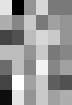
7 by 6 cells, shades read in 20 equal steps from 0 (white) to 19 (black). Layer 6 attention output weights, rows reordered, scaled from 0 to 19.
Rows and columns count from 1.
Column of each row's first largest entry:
2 4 1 5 1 1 1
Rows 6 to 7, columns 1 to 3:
14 0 7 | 18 2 8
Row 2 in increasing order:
4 6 7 8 9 10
